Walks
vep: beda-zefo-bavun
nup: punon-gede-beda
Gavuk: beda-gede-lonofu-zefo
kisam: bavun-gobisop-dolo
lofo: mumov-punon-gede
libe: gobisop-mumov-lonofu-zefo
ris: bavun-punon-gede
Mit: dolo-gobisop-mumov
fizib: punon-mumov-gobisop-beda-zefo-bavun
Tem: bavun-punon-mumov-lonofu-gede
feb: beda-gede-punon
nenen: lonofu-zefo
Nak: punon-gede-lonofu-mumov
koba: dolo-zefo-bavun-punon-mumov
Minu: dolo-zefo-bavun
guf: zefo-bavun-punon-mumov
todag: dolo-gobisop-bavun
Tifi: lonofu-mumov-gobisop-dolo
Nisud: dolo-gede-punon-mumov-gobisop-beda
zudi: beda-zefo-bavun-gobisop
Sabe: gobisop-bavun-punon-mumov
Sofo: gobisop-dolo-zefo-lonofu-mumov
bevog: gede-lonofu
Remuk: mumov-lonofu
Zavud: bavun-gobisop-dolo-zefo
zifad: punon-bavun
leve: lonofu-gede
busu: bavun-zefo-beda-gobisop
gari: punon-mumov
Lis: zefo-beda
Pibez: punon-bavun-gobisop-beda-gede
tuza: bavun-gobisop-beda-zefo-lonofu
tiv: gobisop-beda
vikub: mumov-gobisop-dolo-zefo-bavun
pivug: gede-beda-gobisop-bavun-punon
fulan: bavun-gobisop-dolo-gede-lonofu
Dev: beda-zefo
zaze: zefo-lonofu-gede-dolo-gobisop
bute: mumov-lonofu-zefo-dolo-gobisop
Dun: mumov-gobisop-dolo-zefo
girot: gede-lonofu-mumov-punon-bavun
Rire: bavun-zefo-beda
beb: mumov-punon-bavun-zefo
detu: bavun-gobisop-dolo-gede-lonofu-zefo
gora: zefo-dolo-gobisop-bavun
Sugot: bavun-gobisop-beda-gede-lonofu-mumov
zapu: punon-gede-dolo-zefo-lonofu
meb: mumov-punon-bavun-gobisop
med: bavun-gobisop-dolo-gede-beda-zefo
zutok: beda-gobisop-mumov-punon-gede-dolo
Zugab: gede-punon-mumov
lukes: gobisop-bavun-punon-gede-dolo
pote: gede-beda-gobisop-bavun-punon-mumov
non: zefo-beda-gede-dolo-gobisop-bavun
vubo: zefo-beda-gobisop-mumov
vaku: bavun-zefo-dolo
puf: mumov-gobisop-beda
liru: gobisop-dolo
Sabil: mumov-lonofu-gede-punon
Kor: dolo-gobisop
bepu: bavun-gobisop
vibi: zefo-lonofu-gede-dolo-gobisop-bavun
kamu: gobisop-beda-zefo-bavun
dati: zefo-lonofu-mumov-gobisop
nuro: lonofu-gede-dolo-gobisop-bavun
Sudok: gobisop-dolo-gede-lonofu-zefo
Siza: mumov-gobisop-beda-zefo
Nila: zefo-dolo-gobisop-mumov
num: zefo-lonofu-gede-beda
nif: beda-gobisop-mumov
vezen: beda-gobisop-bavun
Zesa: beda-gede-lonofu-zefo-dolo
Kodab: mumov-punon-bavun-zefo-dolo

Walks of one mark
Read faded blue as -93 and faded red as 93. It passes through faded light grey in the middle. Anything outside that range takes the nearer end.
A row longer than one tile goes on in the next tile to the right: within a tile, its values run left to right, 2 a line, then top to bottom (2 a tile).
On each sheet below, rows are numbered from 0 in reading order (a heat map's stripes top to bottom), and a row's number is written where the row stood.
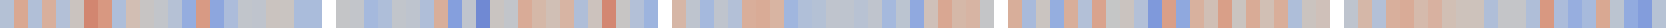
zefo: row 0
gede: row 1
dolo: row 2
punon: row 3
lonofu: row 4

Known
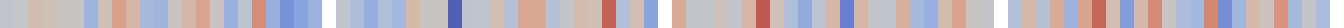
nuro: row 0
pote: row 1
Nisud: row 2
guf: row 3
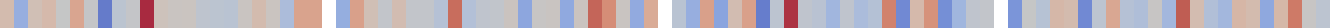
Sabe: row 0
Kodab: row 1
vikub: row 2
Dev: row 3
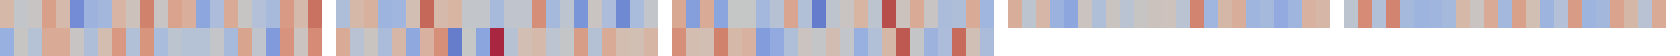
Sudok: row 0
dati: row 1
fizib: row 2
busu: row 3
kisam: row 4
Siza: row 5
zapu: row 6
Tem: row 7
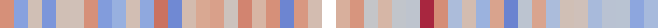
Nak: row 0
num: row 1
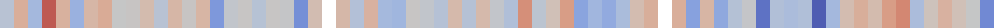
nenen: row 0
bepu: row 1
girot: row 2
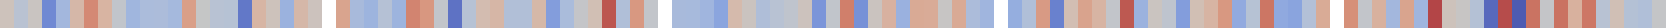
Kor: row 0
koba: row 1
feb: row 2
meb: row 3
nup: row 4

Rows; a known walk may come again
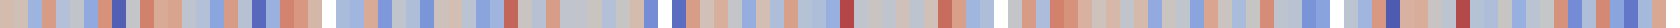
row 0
tuza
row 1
vep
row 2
zutok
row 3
leve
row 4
bute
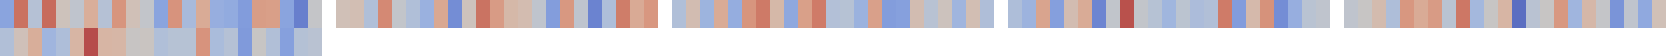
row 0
Tifi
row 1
fulan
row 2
vubo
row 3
vikub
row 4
puf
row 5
dati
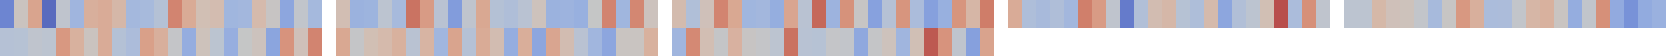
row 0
zudi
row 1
Mit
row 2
libe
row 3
koba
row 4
nuro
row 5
Remuk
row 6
tiv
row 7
Kodab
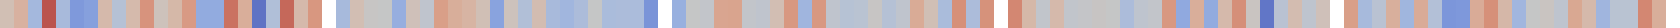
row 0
med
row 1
gora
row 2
beb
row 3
Rire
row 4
Sugot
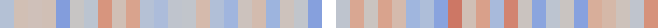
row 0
non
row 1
liru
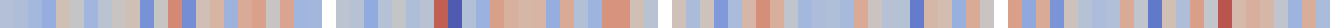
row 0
feb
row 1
bevog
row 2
Kor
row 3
zifad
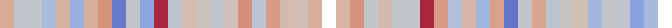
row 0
zapu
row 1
num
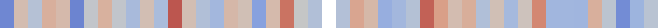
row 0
Dev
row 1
zaze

